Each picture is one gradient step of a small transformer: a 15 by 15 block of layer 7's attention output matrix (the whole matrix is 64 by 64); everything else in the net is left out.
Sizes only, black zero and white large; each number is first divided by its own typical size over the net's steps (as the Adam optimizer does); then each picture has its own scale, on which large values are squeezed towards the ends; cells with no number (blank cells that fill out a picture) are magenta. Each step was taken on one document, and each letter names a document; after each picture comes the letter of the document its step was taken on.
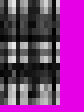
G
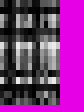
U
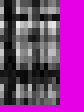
U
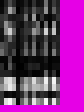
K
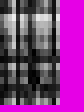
G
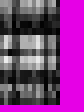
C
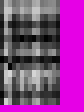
C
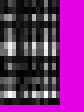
K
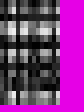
G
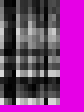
U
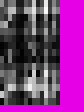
K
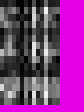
K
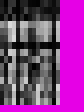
G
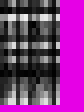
G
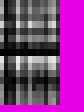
U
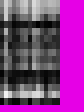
C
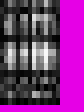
K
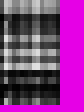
C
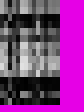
C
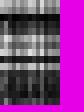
C
